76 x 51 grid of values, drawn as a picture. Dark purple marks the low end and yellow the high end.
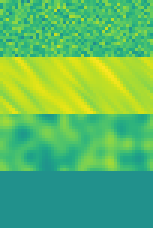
It is made of 4 by 1 panels. Panel 1,1: high, fine-grained. Panel 2,1: very high, slanting down to the right, faint in contrast. Panel 3,1: high, blotchy. Panel 4,1: middling, flat.
